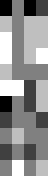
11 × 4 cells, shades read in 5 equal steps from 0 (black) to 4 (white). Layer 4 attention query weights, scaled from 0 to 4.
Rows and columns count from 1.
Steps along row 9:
up down same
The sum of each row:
3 11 12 13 9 12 6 6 9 6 11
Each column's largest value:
4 4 3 4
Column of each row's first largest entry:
2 1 1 1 1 1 4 2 2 2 2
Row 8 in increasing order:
1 1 2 2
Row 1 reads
0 2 0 1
